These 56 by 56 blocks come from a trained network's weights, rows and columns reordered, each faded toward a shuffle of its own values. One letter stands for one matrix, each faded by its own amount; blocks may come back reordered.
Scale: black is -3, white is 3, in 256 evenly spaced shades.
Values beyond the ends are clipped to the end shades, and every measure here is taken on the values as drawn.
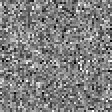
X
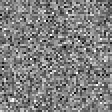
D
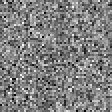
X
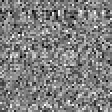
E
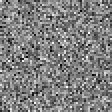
D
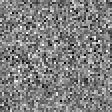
X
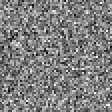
D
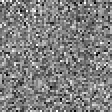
X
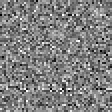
E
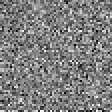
E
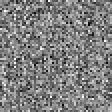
X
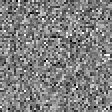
X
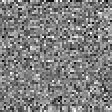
E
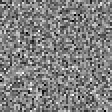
D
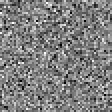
D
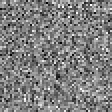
X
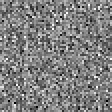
X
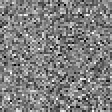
X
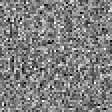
X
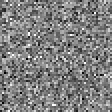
X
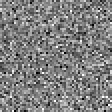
X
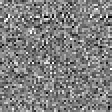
E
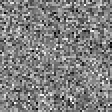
D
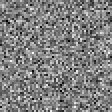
D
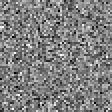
D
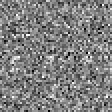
E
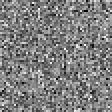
X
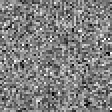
X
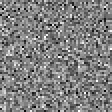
X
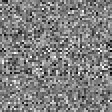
E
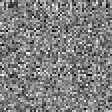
E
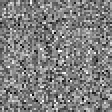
X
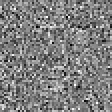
E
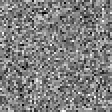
D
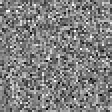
D
